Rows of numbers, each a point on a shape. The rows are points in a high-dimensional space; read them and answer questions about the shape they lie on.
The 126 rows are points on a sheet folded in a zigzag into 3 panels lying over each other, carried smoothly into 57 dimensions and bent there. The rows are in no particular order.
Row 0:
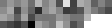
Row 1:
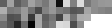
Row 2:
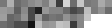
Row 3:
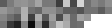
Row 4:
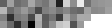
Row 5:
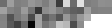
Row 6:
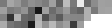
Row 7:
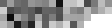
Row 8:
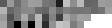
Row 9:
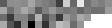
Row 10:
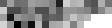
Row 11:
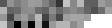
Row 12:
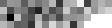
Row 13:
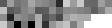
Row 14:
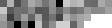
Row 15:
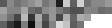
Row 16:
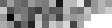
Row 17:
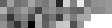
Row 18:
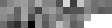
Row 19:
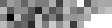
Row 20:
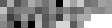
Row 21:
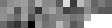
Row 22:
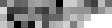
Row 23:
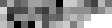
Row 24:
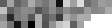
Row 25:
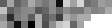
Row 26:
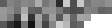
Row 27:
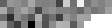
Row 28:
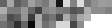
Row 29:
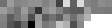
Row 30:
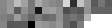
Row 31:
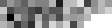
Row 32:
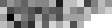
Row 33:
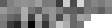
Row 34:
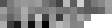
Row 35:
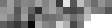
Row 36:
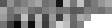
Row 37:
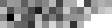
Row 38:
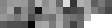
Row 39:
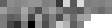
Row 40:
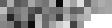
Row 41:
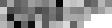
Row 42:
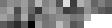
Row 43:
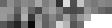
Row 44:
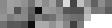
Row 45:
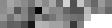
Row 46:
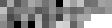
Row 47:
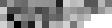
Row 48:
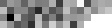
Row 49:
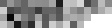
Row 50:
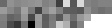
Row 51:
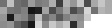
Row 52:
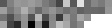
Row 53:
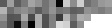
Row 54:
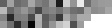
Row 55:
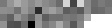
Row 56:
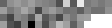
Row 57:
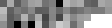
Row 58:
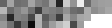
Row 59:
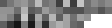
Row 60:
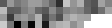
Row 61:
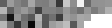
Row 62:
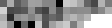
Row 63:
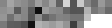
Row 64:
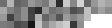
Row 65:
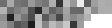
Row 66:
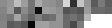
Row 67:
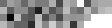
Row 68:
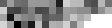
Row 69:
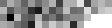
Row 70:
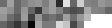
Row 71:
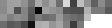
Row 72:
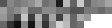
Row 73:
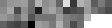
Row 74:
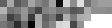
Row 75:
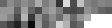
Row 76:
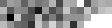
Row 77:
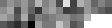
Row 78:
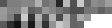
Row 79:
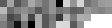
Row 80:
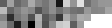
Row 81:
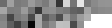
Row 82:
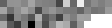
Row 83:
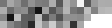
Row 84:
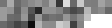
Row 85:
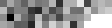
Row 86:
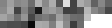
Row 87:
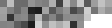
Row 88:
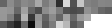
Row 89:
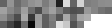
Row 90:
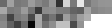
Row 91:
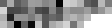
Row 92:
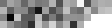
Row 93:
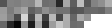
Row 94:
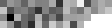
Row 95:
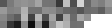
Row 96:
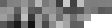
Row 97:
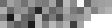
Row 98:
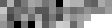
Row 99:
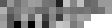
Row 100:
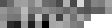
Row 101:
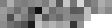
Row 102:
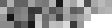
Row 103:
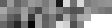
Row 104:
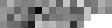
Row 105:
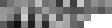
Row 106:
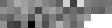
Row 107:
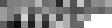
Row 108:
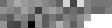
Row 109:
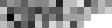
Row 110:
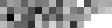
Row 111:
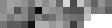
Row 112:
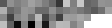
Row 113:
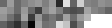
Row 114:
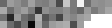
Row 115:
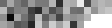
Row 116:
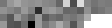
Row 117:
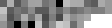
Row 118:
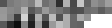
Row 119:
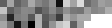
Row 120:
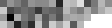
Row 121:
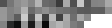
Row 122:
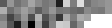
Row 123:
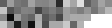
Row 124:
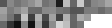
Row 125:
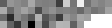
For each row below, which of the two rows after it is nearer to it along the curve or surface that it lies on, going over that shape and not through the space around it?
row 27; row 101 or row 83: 83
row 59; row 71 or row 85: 71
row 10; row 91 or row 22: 22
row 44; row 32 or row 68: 32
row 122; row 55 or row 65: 65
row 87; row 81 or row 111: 111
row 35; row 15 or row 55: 15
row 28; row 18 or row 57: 57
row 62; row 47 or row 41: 41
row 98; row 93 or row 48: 93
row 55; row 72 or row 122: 122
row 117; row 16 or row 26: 26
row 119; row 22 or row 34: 22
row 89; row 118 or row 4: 118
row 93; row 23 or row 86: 86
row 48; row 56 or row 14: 56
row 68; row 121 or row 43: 121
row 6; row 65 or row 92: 92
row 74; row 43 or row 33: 43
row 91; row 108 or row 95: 95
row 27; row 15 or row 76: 76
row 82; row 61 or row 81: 61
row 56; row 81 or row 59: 81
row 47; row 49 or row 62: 49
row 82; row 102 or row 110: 110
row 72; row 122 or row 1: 1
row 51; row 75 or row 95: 75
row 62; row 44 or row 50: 50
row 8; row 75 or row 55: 75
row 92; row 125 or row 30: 125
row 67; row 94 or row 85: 94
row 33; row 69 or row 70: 70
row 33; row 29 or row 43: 29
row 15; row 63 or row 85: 63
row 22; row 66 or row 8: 8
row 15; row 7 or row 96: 96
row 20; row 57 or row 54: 57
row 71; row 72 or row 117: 72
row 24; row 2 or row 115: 115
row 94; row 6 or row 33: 6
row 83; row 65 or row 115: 115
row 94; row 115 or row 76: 76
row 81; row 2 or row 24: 24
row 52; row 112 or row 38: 112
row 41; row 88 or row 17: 17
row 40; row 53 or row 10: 53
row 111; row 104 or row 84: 104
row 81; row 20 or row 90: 90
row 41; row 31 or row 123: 31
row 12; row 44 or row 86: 44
